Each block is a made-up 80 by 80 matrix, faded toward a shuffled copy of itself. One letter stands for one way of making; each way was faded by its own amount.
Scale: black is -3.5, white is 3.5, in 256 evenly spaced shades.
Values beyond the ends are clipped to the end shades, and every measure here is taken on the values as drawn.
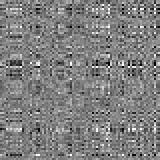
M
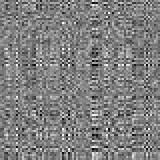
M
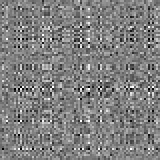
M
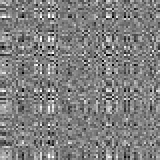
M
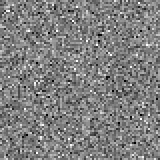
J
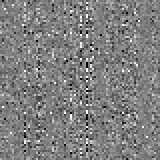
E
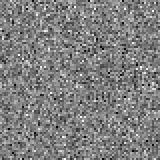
J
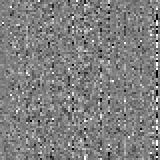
E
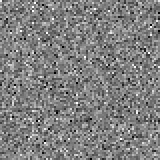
J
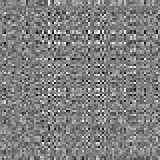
M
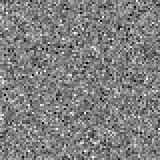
J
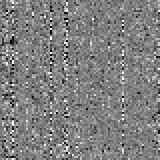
E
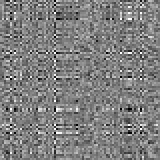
M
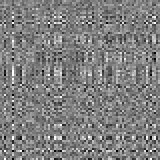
M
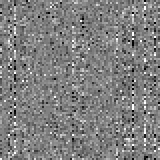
E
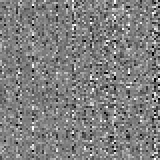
E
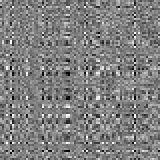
M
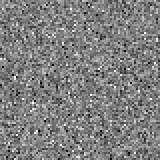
J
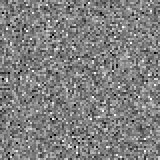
J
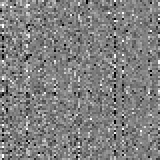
E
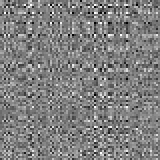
M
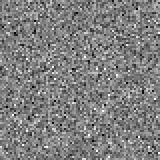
J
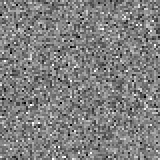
J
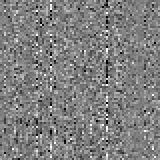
E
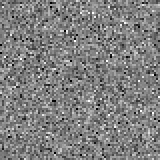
J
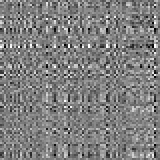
M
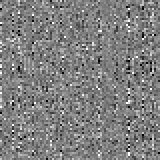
E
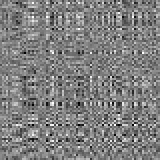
M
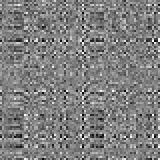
M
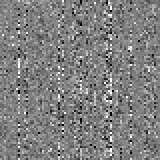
E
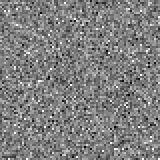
J
